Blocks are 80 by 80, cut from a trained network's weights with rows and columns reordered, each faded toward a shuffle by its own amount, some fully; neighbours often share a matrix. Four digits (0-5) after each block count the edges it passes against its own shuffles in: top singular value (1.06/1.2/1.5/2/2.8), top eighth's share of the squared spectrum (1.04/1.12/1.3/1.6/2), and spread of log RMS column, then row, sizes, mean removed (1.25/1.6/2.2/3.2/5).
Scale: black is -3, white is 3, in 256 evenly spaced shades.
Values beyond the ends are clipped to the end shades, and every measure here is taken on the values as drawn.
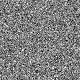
0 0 0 0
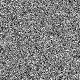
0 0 0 0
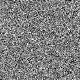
2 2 0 1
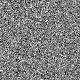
2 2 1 1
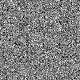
2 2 0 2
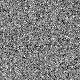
2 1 0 1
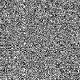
3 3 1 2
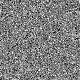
0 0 0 0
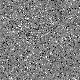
2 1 0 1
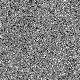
0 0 0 0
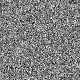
0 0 0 0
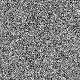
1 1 0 0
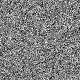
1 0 0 0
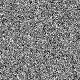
1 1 0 0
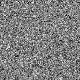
2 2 0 2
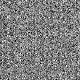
3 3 0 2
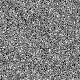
1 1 0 0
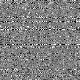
4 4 1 4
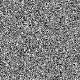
2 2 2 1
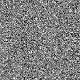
3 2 1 1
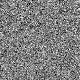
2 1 0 0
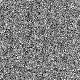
2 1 0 0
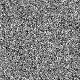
2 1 0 0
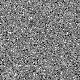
1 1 0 0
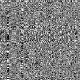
4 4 3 2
